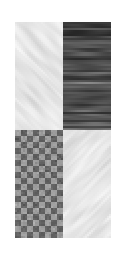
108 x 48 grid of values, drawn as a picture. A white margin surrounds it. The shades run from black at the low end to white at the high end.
It is made of 2 by 2 panels. Panel 1,1: very high, slanting down to the right, faint in contrast. Panel 1,2: low, streaked across. Panel 2,1: middling, checkered, strong in contrast. Panel 2,2: very high, slanting up to the right, faint in contrast.
